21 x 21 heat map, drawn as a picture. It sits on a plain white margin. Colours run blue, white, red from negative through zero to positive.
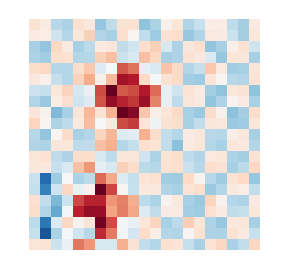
Bumps: two. Odd patch: lower, in the bottom left. Slope: none. Average level on the scale: 50%. Mirror symmetry: none.
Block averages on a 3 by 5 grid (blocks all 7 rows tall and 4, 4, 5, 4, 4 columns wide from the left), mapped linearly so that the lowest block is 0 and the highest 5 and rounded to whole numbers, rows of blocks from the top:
12311 / 13311 / 05211
